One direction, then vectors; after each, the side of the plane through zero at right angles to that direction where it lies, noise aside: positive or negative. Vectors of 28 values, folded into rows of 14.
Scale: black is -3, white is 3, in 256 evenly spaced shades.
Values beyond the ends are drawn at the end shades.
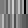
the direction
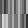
positive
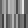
positive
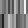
negative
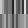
negative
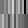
positive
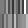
negative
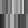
positive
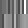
negative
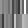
negative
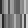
negative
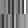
negative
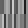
positive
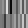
negative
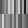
positive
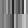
negative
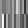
positive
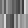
negative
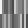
negative
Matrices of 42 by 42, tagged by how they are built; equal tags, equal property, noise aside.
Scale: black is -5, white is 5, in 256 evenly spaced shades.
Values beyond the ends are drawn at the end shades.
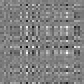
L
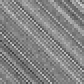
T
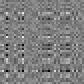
L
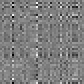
L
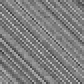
T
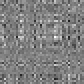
L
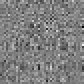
L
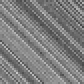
T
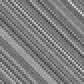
T
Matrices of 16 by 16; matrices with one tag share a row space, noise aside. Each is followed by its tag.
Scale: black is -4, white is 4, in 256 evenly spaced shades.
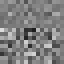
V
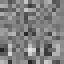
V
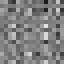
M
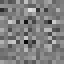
V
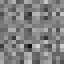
M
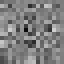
V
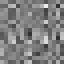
M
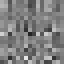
V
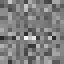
V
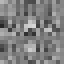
V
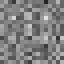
M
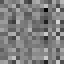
M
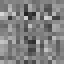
V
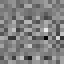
M
